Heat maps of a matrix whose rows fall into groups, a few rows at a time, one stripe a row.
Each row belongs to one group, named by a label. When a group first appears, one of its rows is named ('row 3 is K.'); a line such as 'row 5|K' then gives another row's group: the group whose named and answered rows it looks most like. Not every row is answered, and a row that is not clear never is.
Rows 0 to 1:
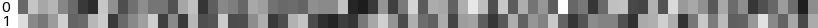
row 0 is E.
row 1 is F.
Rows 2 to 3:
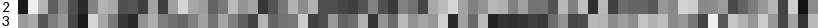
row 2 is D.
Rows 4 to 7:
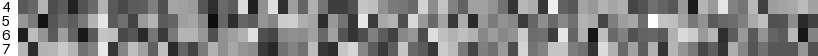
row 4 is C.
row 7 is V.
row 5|F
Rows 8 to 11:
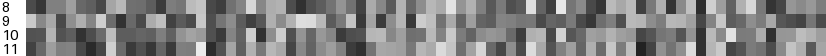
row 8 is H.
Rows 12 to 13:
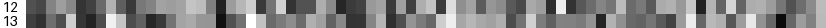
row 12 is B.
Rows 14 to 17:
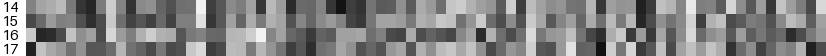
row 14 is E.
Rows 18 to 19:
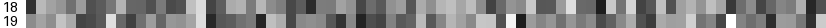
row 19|E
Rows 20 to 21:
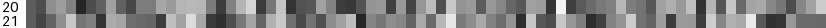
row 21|H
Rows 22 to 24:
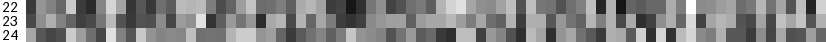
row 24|V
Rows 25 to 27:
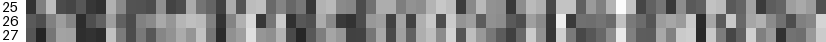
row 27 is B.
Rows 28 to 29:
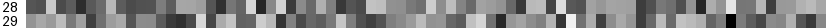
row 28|C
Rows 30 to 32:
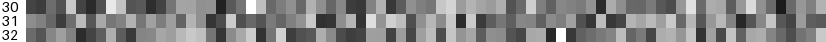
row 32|B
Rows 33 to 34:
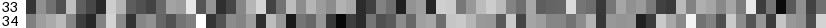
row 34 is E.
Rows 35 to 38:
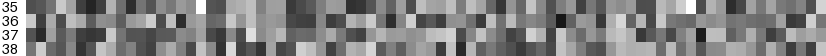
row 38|F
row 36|V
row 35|B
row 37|C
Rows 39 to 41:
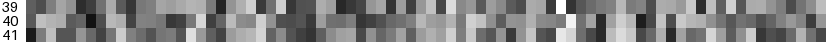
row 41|H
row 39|B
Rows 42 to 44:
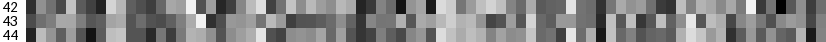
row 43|H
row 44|D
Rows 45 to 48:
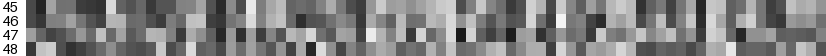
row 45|C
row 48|C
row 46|H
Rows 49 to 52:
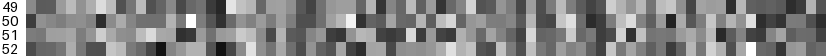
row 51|V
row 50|H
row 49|V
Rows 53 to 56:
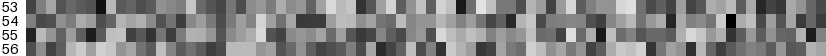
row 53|C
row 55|D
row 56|V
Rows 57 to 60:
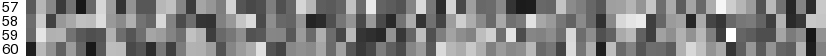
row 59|E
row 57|F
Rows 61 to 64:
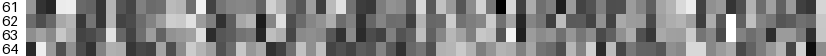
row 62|B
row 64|D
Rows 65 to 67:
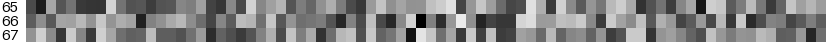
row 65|C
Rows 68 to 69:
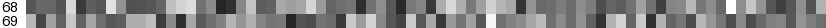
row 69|V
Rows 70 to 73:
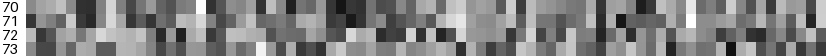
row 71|D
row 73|H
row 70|E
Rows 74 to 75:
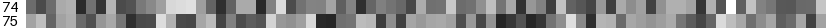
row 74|B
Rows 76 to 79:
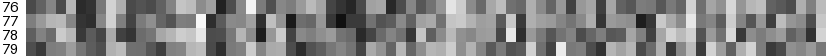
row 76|D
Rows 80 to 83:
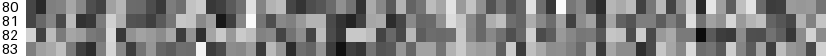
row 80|H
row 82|V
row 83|E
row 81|D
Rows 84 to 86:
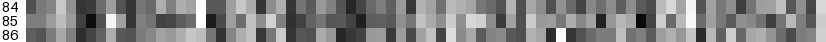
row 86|B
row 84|B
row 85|E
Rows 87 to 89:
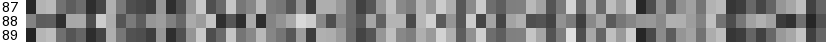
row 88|F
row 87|C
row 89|C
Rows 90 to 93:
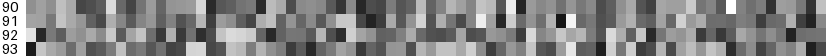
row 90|E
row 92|V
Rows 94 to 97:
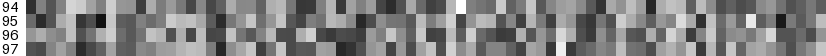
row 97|B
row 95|B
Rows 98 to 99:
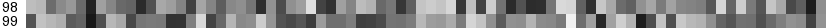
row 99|E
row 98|F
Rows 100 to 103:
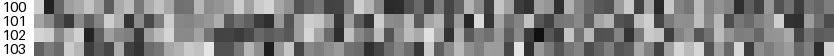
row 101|F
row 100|V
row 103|B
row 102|F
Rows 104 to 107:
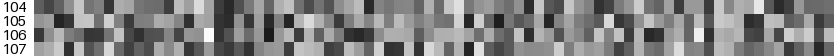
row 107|F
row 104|H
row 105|F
